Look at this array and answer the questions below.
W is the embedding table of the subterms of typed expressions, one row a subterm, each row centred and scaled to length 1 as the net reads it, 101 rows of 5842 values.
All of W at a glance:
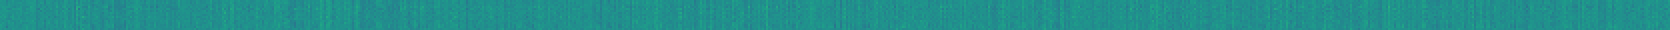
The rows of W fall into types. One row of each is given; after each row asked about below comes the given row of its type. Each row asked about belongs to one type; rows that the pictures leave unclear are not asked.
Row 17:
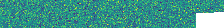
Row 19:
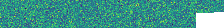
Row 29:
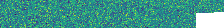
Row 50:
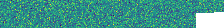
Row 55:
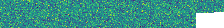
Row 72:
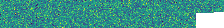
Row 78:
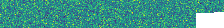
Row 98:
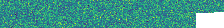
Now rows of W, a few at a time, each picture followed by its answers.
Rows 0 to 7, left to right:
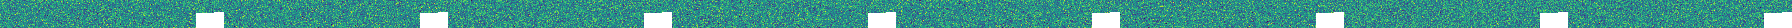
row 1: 50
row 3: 29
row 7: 19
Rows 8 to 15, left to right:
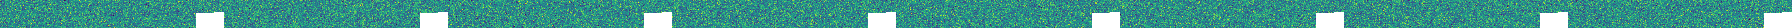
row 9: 19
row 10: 29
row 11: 78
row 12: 72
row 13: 78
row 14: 98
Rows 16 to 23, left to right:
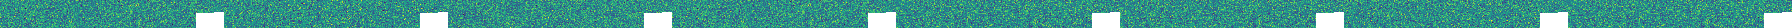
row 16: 19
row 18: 98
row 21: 17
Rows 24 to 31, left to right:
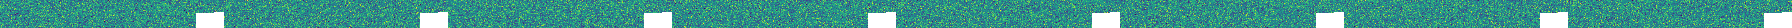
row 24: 55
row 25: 78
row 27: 55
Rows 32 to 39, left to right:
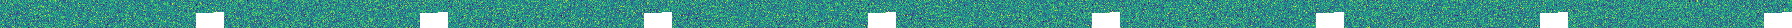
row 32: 98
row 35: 98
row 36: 98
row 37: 17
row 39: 72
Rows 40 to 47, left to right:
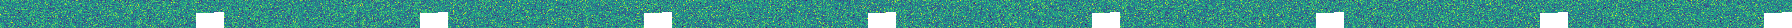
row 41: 19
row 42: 17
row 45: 78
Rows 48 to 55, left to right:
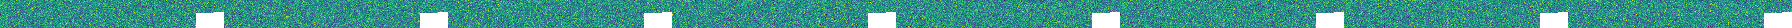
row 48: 72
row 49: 29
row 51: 29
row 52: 55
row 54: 78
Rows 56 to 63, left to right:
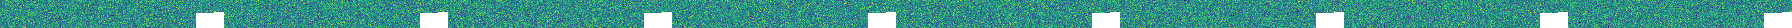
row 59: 50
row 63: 78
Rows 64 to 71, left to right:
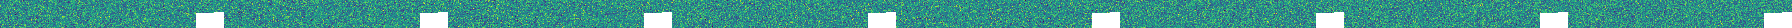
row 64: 29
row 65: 50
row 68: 17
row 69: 29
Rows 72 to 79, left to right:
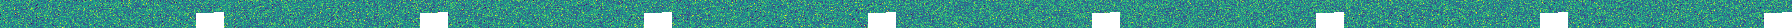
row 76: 98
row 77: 19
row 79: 19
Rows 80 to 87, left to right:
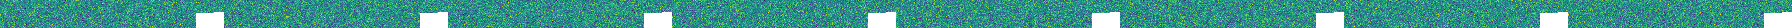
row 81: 29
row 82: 55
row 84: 17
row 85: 98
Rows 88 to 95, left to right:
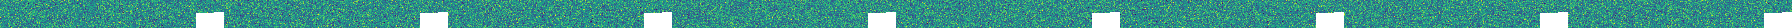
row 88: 19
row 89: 78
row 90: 50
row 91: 98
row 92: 19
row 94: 17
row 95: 78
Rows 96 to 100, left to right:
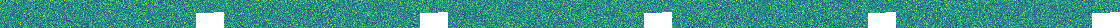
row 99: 19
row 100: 50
